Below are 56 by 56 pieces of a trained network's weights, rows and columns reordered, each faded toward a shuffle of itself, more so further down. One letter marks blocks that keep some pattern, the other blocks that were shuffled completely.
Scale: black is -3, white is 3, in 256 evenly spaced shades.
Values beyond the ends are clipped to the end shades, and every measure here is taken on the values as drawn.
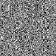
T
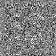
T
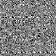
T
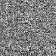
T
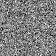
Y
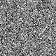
Y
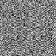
T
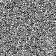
Y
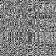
T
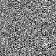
T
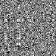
T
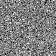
Y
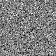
Y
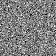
Y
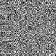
T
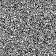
Y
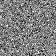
Y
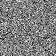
Y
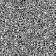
T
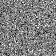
Y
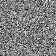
Y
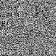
T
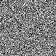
Y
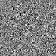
T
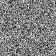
Y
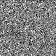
Y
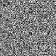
T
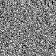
T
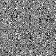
T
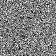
Y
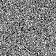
Y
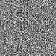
T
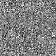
T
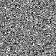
T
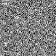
T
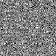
T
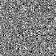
T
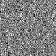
T
